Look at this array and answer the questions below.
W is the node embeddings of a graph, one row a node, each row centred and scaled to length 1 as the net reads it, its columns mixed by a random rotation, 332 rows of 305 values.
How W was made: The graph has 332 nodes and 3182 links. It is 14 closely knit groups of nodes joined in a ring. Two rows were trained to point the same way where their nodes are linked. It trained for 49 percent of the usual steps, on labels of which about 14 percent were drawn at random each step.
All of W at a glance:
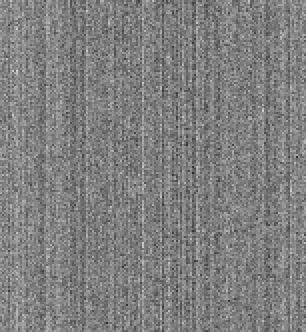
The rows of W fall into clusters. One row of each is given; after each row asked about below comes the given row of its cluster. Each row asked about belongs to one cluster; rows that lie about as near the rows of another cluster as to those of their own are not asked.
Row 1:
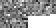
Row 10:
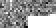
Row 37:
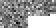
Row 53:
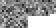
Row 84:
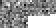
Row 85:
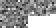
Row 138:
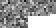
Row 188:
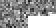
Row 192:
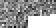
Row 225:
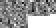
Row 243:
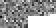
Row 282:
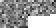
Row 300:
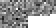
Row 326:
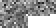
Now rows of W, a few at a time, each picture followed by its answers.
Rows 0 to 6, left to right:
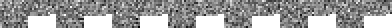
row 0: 1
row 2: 1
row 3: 282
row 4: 300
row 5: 1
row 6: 1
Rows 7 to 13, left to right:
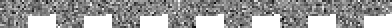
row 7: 225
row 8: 85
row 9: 243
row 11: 85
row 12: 300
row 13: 225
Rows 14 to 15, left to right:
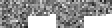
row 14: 1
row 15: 300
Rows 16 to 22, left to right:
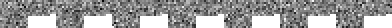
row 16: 37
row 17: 326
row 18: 192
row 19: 243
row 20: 37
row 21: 282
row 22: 282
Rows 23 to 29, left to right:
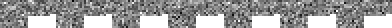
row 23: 138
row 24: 85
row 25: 188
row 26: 326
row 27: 138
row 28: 84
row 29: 138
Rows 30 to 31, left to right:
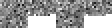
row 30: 37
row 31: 326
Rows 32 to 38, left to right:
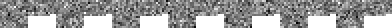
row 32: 138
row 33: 37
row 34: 300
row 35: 1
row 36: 300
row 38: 326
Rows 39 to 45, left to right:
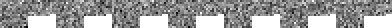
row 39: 1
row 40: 10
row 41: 282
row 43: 282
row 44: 326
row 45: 243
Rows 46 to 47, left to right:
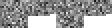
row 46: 10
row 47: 53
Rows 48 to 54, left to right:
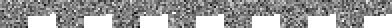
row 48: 1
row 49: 300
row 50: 1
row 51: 85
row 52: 84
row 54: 85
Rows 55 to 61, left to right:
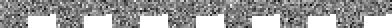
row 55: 37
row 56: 53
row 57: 225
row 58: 300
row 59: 300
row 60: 84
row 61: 192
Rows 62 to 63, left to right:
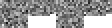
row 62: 53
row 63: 37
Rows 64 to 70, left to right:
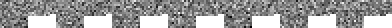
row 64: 1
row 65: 10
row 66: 1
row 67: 188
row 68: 1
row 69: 85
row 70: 84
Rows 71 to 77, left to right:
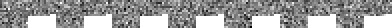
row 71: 84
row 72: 138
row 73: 10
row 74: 10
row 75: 1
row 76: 53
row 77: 225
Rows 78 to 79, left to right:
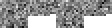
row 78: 282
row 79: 10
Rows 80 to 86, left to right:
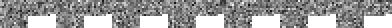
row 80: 326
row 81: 225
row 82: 53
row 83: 282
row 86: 138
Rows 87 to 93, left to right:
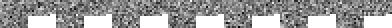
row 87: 326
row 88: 243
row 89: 10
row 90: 1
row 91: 192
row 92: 85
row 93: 138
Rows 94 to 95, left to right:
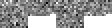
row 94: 10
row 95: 1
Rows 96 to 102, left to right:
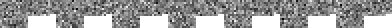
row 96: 188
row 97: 85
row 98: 138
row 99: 53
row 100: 188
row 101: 282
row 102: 326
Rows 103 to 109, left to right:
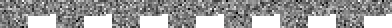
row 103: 225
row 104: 300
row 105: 225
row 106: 85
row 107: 326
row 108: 85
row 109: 225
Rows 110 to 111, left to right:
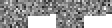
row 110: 10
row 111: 1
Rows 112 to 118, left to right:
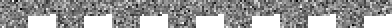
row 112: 85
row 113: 300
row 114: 84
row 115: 10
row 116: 85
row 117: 85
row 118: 85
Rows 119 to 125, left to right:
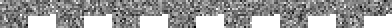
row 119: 243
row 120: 138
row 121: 84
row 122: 1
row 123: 84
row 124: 326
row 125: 37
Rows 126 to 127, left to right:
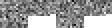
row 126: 243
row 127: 85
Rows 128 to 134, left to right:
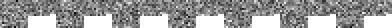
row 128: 192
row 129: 192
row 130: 84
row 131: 37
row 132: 85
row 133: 138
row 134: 188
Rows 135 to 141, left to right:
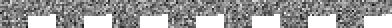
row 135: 1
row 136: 243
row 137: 282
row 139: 282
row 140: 1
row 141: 300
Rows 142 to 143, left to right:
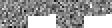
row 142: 192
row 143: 85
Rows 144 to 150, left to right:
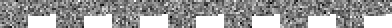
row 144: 192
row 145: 1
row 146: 225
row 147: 300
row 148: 10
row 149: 85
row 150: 225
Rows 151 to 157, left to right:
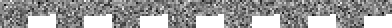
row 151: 326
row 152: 282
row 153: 300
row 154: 243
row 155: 85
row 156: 53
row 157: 53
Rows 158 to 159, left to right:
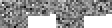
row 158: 188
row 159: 300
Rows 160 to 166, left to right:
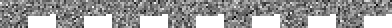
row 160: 1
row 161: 138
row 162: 225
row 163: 282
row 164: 326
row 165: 53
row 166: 282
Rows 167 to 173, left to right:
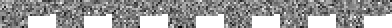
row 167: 300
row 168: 138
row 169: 1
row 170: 282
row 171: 53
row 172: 282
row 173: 225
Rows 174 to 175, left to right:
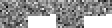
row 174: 188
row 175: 300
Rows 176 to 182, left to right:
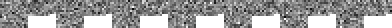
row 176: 243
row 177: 85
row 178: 85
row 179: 225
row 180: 10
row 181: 188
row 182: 84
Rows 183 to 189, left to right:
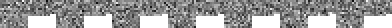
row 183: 225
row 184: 138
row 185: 326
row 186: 188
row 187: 192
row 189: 85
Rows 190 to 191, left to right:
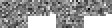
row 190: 188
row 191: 188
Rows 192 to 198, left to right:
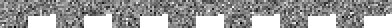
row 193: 10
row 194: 10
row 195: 138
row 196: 37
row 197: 10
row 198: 37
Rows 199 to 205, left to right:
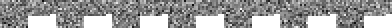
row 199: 300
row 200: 84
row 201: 138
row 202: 282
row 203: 300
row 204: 84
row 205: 1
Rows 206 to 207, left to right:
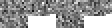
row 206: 225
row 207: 243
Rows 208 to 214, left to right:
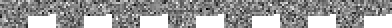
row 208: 243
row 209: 53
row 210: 243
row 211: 225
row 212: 300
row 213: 138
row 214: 192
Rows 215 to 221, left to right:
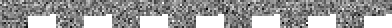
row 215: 1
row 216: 53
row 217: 138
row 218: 192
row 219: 282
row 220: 84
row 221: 192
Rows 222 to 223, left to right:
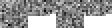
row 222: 300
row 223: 138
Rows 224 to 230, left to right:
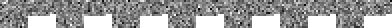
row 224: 138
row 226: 282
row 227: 53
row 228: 10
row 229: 282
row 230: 282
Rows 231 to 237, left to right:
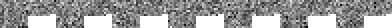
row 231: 282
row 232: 10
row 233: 53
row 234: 85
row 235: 326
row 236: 1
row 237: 326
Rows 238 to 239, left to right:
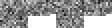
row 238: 326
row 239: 138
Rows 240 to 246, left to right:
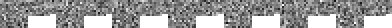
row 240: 243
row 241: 10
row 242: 282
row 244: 192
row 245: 282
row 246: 53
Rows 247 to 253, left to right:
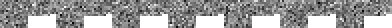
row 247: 85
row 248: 37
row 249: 138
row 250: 192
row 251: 282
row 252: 326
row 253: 243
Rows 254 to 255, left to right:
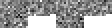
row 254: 37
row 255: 1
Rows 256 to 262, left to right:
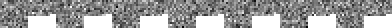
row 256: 138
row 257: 225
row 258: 300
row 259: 192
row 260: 188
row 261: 1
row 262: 53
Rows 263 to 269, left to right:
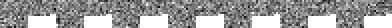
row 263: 192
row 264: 300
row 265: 85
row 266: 138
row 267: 37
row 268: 300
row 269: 10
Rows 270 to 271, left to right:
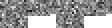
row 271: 10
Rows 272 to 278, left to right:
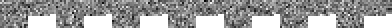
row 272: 243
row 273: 10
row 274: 326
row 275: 225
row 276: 188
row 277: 188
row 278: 192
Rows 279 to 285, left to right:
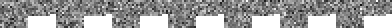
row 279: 53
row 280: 188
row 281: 84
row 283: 225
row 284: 326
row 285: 282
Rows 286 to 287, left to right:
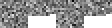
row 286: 53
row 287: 85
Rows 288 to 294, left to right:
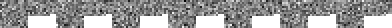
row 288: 138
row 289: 300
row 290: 192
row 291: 85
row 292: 300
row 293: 84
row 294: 300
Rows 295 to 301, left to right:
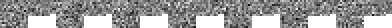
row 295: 192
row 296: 326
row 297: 192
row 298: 1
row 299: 282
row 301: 84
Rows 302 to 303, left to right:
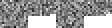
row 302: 192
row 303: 10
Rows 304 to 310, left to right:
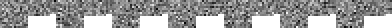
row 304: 192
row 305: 300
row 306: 37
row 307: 10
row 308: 1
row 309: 10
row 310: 192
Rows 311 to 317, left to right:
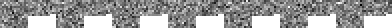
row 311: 53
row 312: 243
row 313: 37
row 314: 10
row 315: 138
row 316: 37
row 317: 138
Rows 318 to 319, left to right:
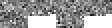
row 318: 138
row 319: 192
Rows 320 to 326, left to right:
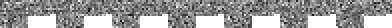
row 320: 84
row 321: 225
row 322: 84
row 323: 37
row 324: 243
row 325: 53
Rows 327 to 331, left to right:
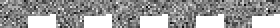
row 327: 138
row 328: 192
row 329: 138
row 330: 192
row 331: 300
